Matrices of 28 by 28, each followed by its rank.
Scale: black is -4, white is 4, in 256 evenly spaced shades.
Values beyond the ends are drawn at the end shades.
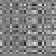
two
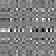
two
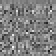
five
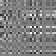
two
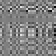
two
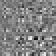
five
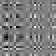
two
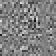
five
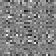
five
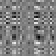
two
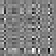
two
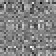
five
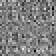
five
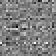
five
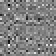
five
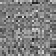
five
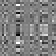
two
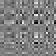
two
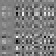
two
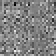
five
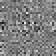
five
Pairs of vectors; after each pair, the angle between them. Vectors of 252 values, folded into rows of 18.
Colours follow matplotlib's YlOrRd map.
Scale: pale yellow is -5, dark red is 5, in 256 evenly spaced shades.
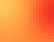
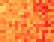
partly aligned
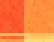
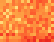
partly opposed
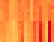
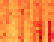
nearly parallel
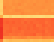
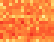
partly aligned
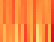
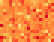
orthogonal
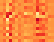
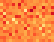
orthogonal
